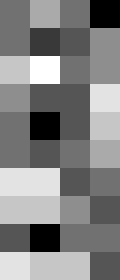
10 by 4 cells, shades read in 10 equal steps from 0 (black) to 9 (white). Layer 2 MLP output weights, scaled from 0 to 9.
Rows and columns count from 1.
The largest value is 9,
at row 3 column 2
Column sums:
54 45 40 45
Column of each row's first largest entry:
2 4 2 4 4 4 1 1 3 1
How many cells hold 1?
0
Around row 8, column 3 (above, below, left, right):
3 4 7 3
